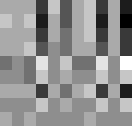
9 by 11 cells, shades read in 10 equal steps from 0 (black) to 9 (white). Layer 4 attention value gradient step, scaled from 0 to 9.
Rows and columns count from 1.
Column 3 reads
6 7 6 7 4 4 6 5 6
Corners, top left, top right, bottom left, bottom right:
6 1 6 5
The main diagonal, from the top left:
6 6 6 3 5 6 6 5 5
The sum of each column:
51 50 51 37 50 42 49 54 37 50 34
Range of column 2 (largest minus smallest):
1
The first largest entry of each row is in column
5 1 8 3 11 4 8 4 1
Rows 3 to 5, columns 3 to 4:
6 2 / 7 3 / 4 8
